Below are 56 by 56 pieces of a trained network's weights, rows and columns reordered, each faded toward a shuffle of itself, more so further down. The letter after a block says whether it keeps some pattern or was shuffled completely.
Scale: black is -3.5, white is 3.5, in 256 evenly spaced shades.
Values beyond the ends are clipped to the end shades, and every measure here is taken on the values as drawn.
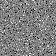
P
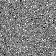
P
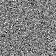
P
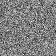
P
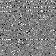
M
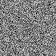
P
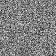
M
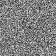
P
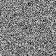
P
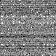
M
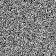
P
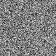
P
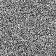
P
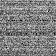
M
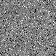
P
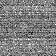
M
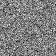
P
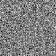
M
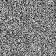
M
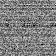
M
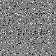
M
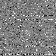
M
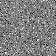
P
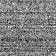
M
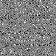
M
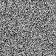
P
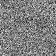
P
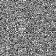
M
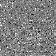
M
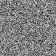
P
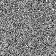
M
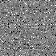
M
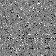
M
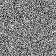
M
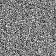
P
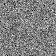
P
